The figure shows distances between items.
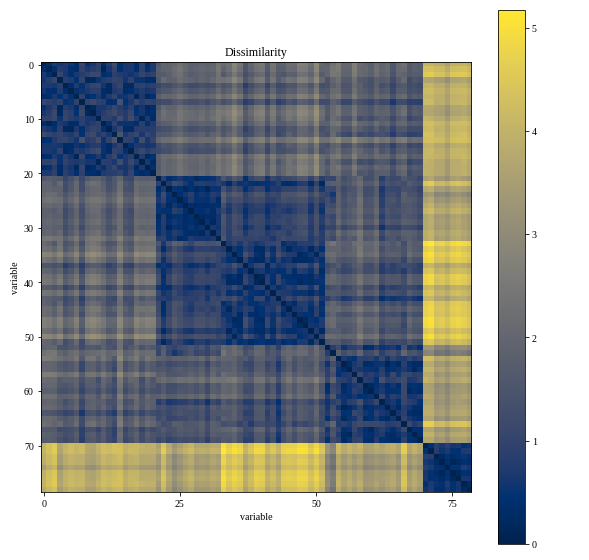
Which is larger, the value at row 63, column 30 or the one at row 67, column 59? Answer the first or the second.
the first
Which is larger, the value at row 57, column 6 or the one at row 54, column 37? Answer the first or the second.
the first
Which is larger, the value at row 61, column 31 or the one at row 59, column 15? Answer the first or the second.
the first
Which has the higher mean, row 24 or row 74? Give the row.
74
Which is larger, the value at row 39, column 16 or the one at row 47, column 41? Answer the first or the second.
the first
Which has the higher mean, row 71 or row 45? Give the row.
71
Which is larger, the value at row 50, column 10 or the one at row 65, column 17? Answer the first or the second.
the first
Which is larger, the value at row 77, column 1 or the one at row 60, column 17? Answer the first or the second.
the first
